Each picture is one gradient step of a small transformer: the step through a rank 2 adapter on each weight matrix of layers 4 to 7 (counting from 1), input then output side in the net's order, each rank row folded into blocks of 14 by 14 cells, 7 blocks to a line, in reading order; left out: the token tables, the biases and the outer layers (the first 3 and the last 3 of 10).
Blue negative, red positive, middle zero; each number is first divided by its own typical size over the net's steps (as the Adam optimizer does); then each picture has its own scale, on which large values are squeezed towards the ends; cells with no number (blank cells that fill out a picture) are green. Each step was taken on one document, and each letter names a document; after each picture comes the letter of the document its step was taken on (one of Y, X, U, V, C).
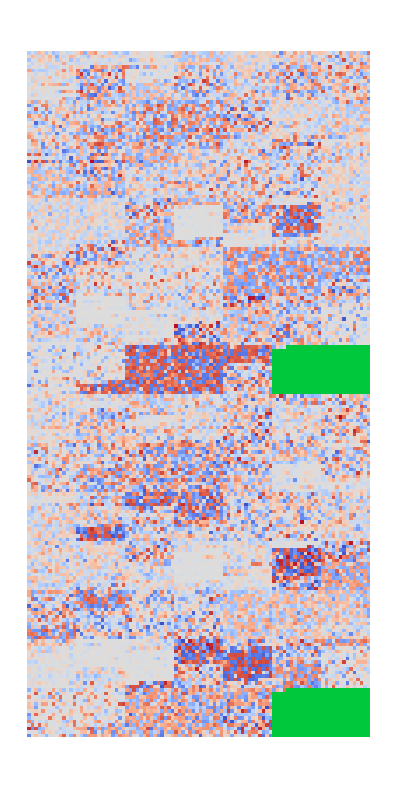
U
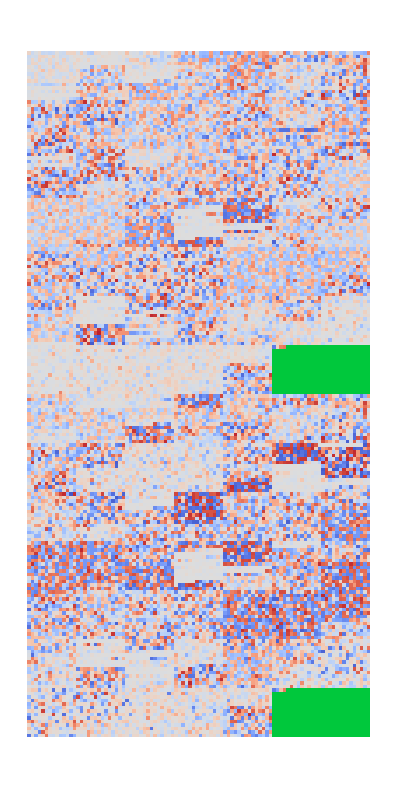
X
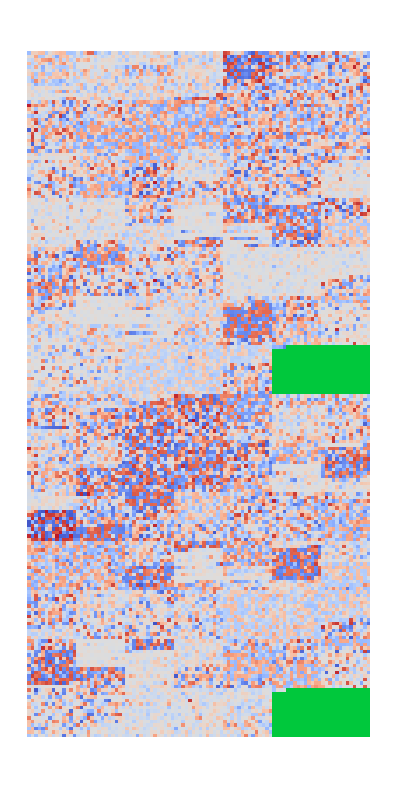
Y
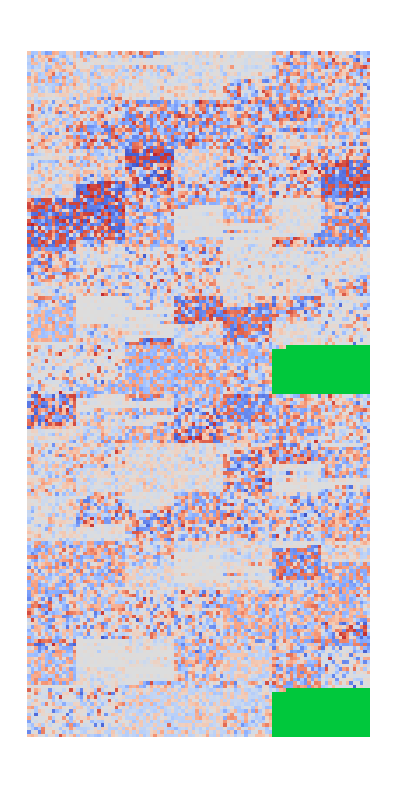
Y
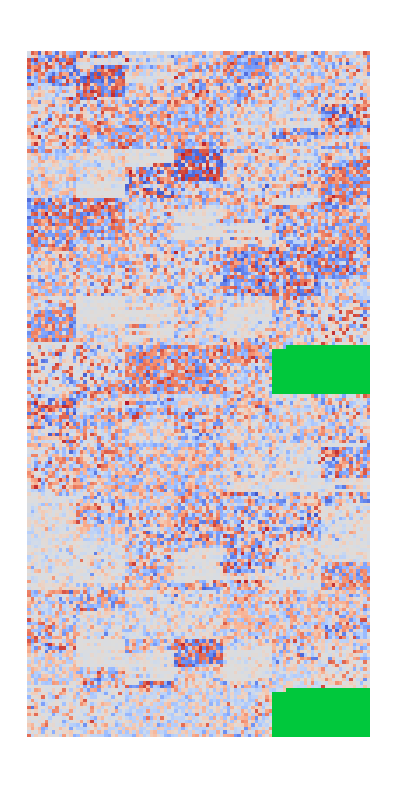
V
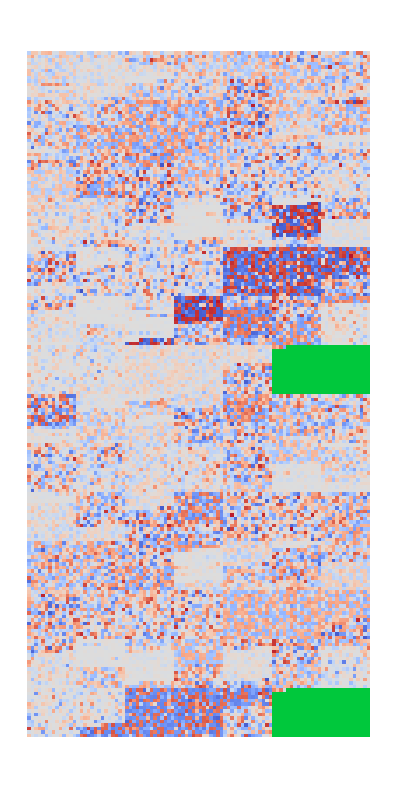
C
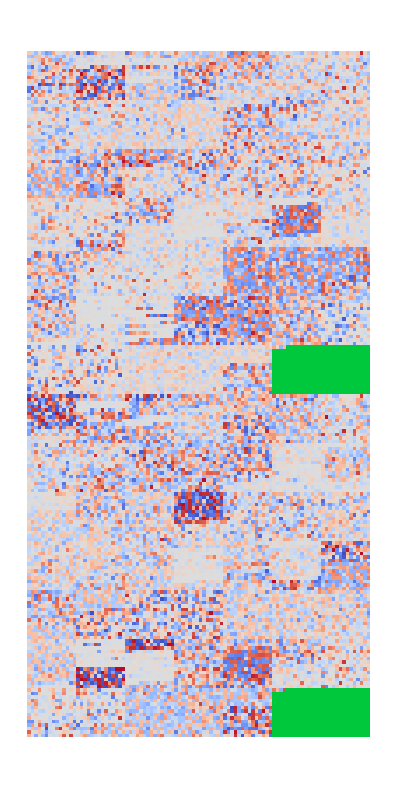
U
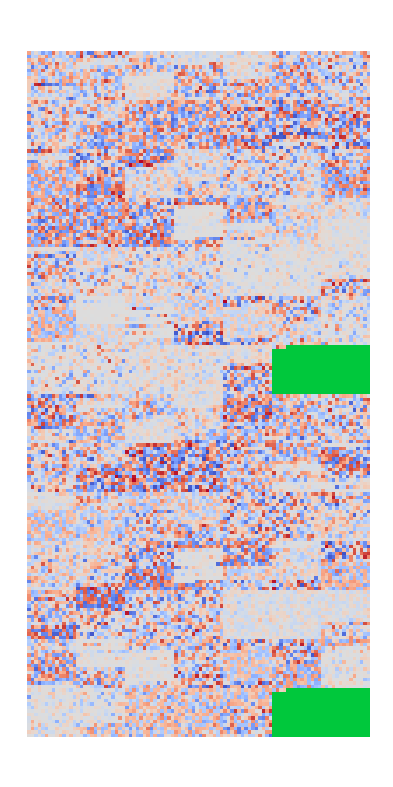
U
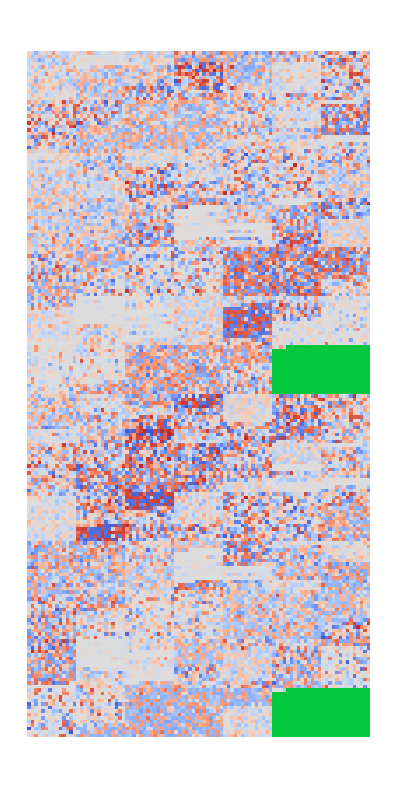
V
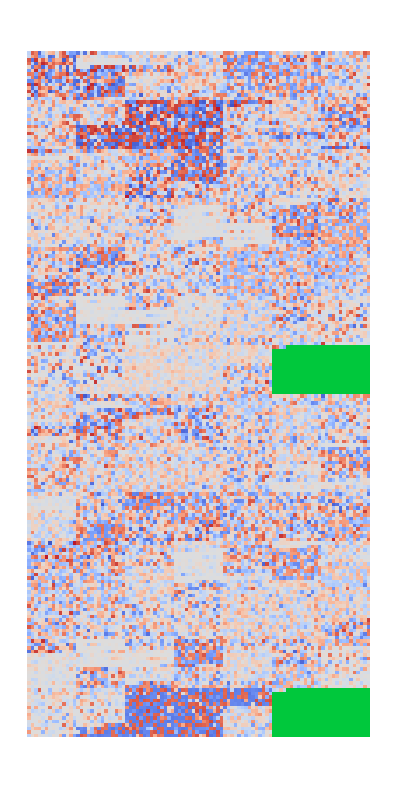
V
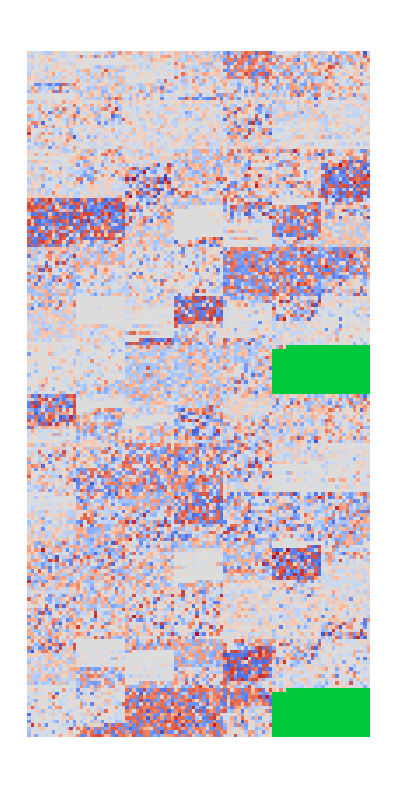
C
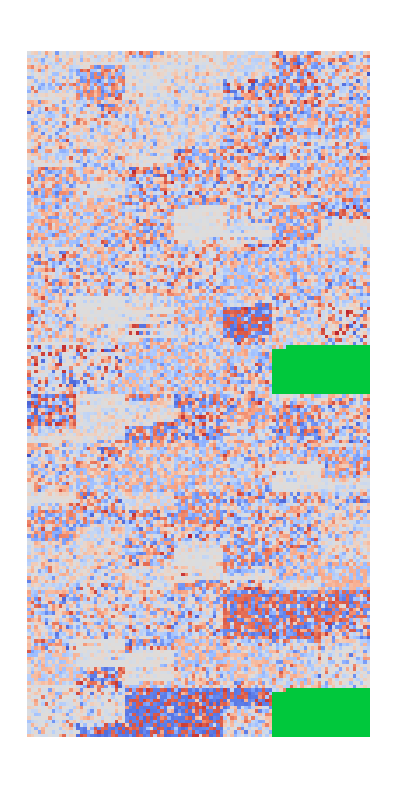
Y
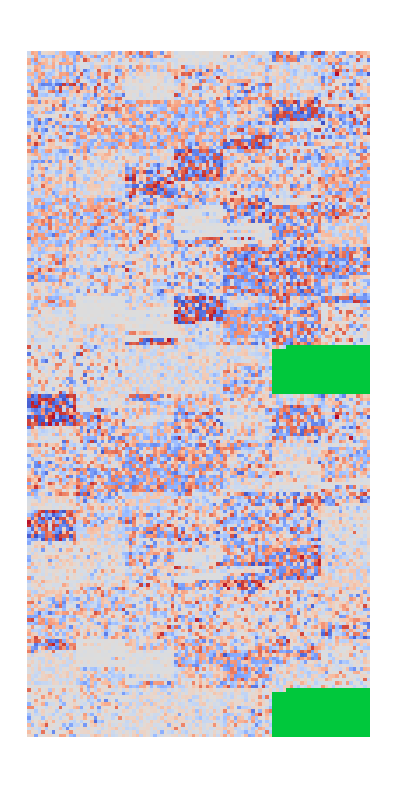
C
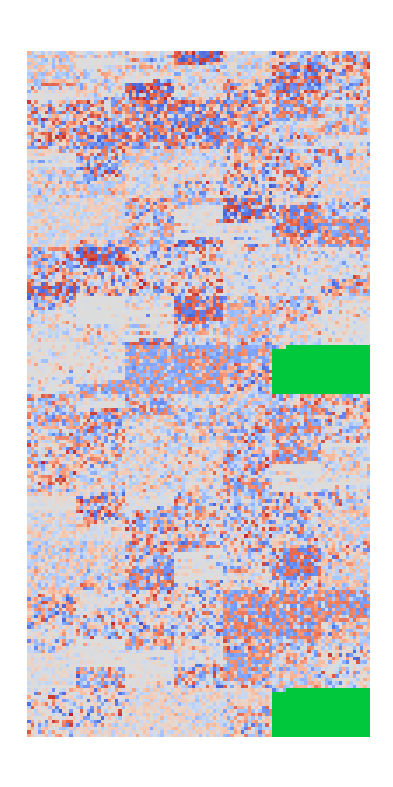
X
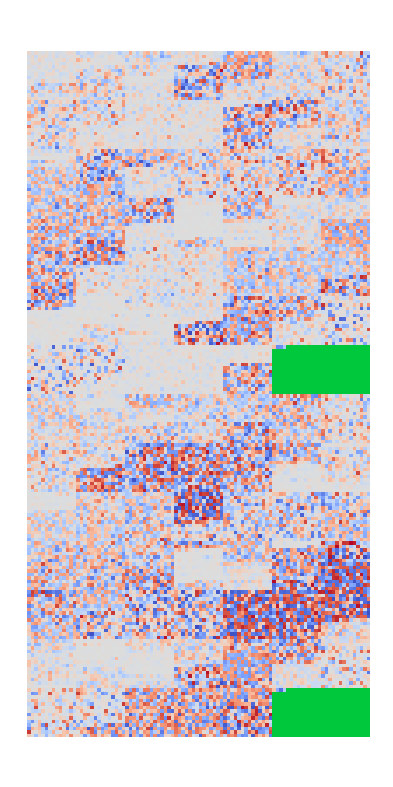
U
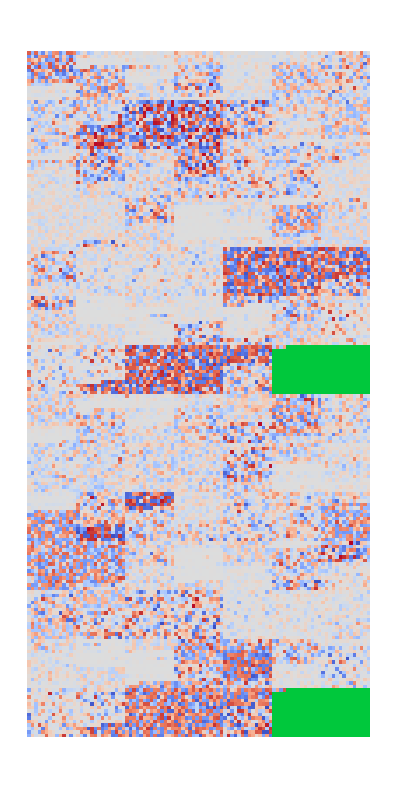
U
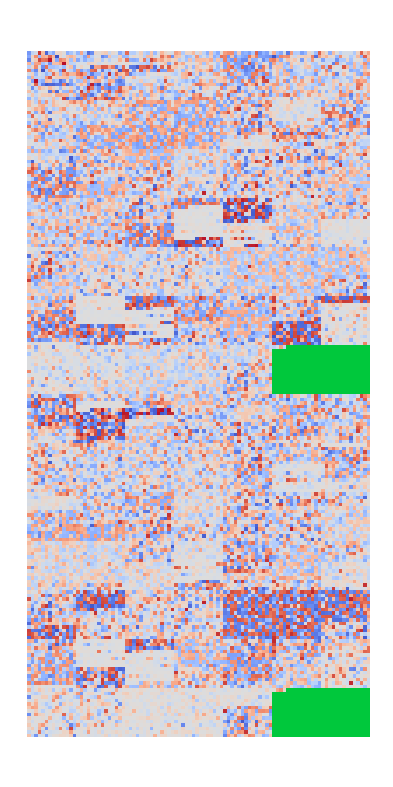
C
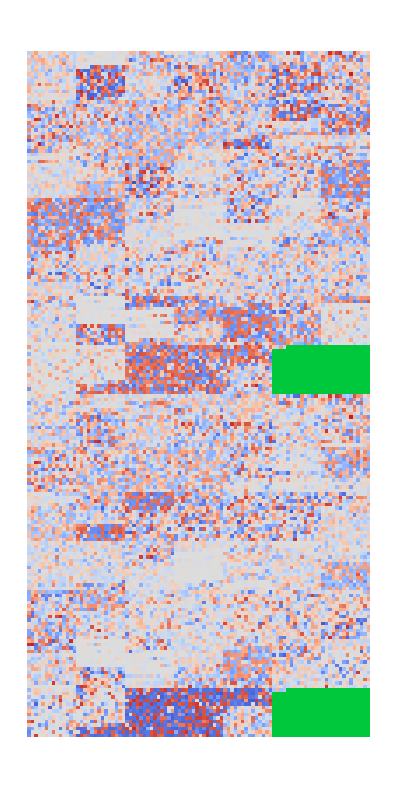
V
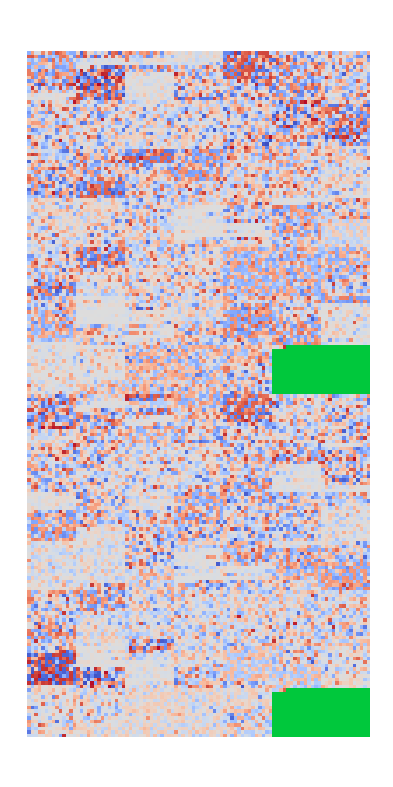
X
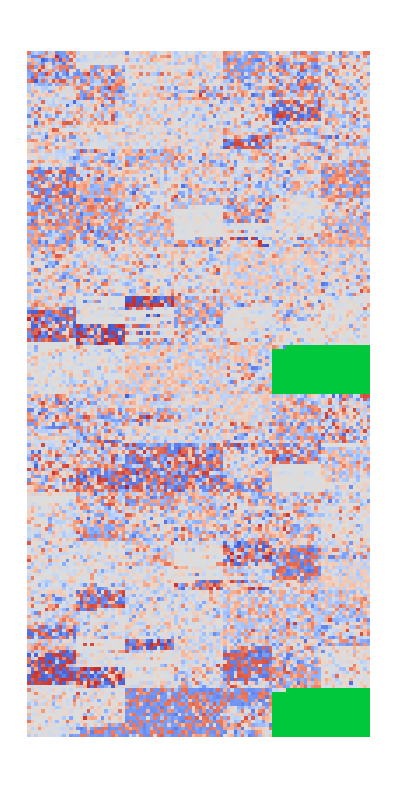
V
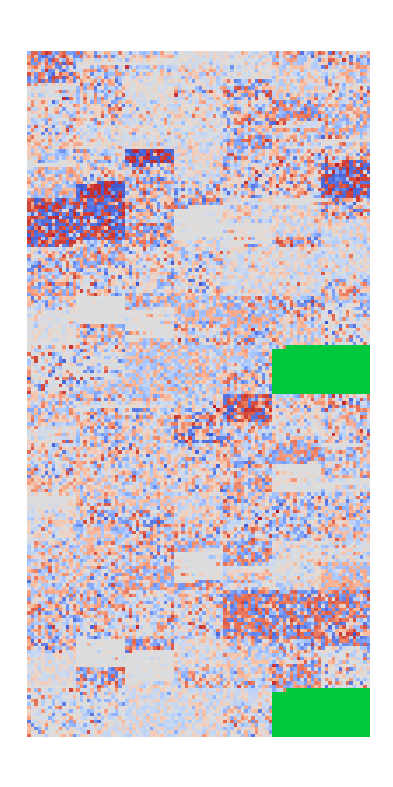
Y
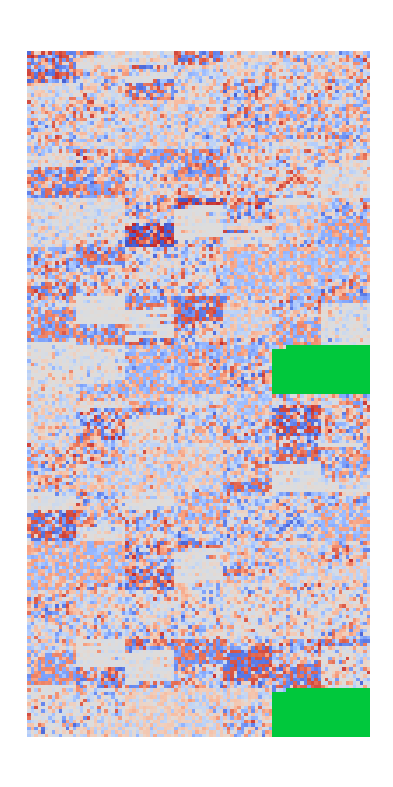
X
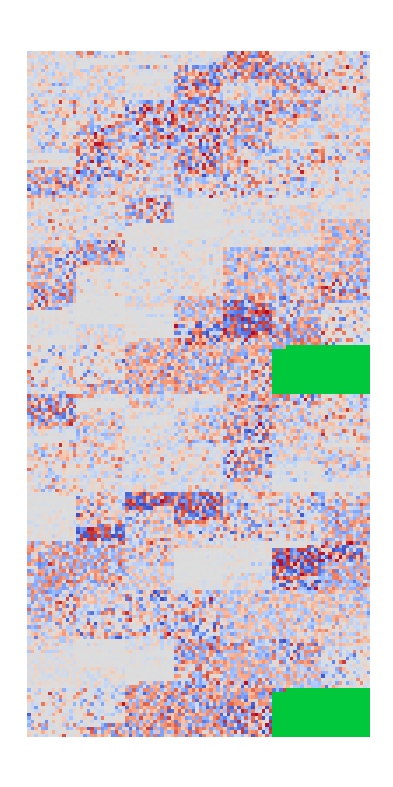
U
